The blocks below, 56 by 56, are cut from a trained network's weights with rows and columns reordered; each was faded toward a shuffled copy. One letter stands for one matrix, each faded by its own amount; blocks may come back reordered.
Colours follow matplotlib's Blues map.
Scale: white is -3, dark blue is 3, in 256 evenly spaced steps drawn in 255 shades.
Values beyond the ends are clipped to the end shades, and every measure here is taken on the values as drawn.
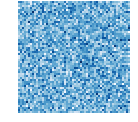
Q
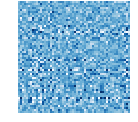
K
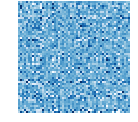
K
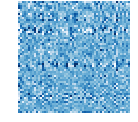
K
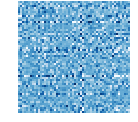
K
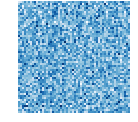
Q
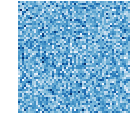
Q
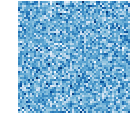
Q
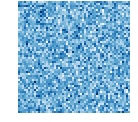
Q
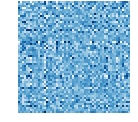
K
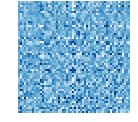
K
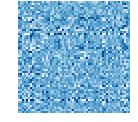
K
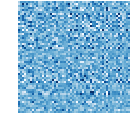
K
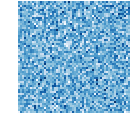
Q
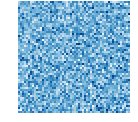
Q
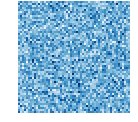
Q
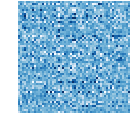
K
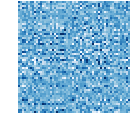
K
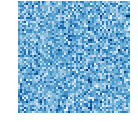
Q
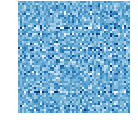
K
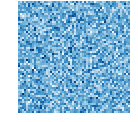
Q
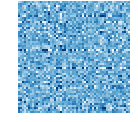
K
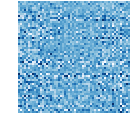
K
